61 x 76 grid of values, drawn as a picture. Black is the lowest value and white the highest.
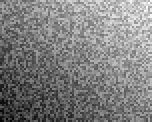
Stripes: none. Ninth with the lowest average: bottom left. Slope: up to the top right. Grain: fine. Ninth with the highest average: top right.
